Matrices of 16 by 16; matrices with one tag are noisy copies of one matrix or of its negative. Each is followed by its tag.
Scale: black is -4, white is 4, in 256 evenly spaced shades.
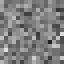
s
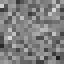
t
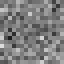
t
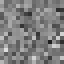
s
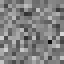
s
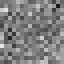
t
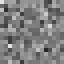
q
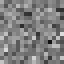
s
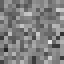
s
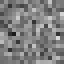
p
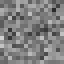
t
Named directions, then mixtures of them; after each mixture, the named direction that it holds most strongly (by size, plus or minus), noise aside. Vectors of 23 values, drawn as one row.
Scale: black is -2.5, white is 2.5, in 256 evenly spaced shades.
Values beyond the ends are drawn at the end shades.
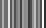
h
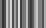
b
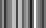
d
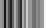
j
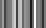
d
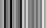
j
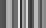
b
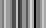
d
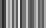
b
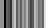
j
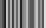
b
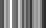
j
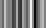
d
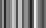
d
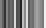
j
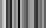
b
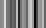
d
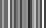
h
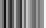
j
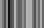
j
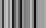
d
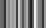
d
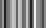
d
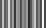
h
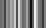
d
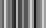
d
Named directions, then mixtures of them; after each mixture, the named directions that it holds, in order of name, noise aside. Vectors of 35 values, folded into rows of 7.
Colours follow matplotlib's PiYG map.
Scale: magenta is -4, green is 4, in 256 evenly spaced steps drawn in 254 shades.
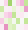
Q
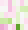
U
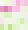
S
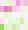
S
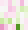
U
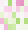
Q, S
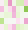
Q, U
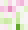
S, U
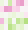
Q, S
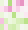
Q, S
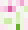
S, U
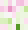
S, U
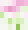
S, U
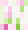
Q, U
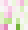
Q, U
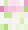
Q, S
